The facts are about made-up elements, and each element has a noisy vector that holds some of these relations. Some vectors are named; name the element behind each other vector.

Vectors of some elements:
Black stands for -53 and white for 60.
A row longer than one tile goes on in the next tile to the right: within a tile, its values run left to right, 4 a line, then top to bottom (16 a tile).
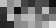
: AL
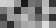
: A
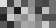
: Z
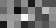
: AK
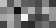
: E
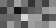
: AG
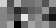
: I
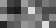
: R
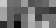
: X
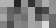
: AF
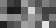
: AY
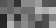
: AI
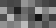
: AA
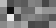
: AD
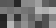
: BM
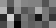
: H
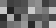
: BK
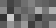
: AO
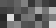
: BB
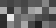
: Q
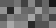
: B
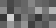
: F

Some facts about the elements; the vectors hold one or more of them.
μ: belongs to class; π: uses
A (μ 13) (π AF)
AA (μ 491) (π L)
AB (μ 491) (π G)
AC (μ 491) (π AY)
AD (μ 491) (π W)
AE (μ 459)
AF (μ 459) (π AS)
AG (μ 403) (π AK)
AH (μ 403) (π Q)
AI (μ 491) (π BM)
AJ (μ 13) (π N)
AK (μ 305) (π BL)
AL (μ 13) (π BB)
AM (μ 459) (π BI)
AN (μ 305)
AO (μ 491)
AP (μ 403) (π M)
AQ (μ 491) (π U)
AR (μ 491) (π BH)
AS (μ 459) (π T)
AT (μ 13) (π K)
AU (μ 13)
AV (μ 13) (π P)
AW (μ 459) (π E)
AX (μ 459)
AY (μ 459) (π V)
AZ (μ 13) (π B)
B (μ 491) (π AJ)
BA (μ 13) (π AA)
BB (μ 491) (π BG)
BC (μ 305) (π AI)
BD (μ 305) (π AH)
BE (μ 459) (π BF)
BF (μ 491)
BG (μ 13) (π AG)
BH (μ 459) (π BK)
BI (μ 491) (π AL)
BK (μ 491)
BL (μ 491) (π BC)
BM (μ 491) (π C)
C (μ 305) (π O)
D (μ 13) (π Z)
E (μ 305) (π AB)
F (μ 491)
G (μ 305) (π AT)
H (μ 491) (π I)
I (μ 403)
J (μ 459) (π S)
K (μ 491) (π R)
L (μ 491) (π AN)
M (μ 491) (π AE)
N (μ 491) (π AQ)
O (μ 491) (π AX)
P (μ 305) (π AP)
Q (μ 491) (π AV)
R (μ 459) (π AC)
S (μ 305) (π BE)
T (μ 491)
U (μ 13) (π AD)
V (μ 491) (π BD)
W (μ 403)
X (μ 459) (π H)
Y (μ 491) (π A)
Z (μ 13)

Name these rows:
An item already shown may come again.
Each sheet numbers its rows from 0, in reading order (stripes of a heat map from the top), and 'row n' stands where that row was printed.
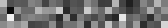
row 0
AD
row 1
AR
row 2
BF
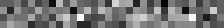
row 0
B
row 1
G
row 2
AJ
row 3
AN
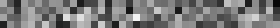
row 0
AX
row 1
AV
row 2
C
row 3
N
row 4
AZ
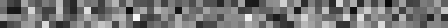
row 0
AY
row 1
BH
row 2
E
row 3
N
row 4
AP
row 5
AU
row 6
AT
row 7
Y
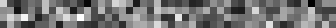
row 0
S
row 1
P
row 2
A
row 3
M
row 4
R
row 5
AE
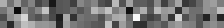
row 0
BA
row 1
BL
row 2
E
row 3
T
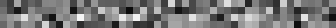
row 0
AH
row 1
BC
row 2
BD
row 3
W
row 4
U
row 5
I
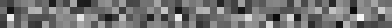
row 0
AC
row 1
AP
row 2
Y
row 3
K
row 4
AH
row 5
AB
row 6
C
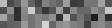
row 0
AW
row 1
Y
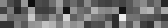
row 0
AM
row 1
AQ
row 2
V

